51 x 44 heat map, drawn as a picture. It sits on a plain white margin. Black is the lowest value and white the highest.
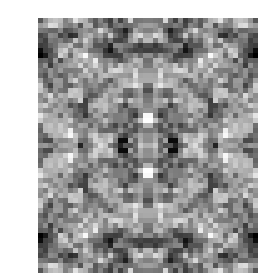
Mirror symmetry: left to right and top to bottom. Seam: none. Slope: none.
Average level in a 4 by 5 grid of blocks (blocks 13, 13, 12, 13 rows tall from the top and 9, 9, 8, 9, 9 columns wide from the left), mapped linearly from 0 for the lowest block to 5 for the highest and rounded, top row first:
0 1 3 1 0 / 5 1 2 1 5 / 5 1 2 1 5 / 0 1 3 1 0
